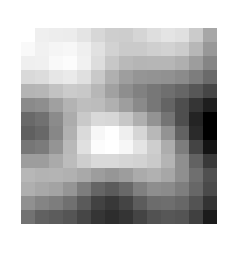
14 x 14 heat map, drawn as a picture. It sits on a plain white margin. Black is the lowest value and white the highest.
The field climbs toward the top left. The top left is the ninth with the highest average. On average the colour sits 60% of the way up the scale. No lone cell stands out from its neighbours. The ninth with the lowest average is the middle right.
